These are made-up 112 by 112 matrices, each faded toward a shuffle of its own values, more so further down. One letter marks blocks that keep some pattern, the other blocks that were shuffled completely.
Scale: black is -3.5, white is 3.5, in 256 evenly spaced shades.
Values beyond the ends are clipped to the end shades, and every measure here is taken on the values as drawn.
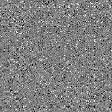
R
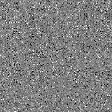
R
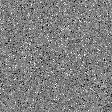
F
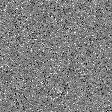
F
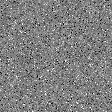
F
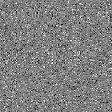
R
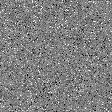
F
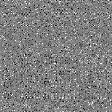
R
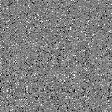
R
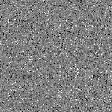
R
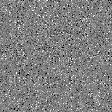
R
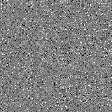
R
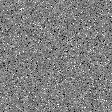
F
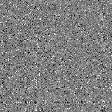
R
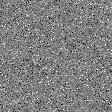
F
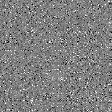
R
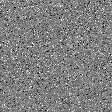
F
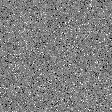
F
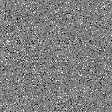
R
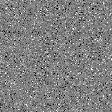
R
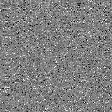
R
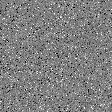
F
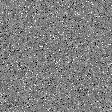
F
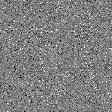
R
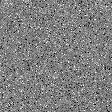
F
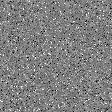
F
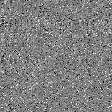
R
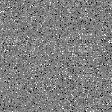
R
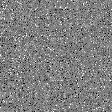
R
